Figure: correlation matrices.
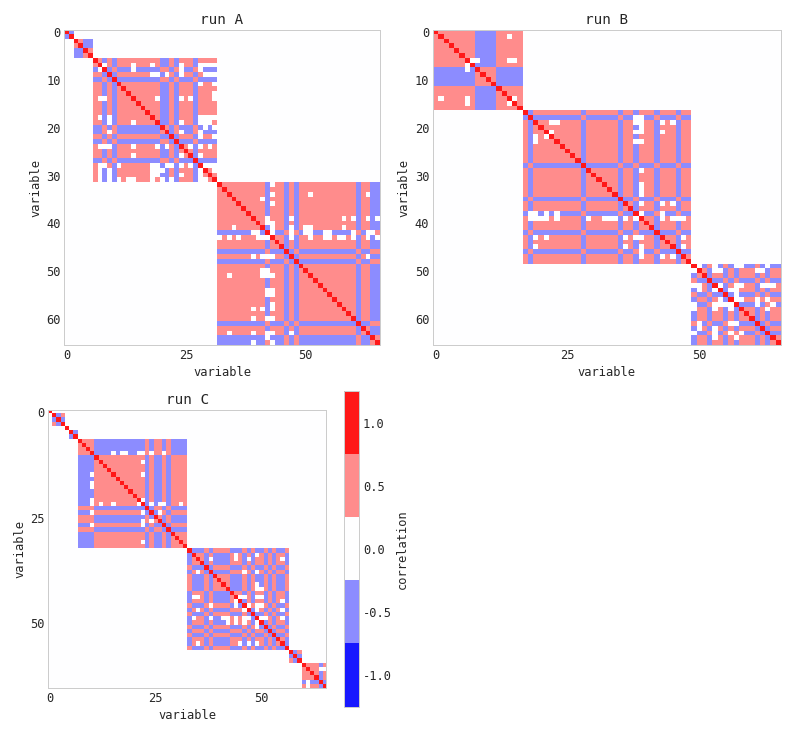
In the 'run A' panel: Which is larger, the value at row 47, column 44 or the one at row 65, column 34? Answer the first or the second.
the first
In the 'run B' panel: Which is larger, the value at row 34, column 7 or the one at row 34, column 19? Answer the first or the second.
the second
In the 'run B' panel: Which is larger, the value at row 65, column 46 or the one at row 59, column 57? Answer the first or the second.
the first
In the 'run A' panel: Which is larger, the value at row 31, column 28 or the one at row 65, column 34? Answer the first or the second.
the first
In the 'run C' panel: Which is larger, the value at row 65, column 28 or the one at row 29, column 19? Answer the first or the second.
the second
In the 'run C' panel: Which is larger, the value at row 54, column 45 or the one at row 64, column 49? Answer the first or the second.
the first
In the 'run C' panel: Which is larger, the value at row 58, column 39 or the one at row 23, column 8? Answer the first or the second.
the second
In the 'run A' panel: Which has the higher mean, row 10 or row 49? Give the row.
49
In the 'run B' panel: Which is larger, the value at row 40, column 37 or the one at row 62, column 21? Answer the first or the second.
the first
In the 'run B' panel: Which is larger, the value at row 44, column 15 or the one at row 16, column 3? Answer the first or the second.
the second
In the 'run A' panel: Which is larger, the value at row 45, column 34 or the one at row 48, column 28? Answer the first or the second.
the first
